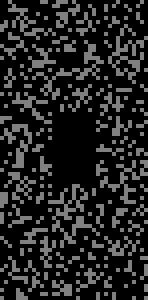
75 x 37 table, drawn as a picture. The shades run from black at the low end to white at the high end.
The texture is fine-grained noise. The centre is the smoothest part. No overall slope runs across the table. In the centre lies a patch that is calmer than the rest.
